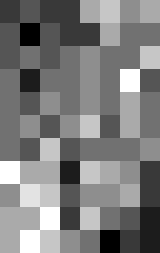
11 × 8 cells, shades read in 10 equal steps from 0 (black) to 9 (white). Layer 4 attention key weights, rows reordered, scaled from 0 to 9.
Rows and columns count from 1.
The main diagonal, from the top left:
2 0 3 4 5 3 4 2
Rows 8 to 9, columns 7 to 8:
5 2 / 6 2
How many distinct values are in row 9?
6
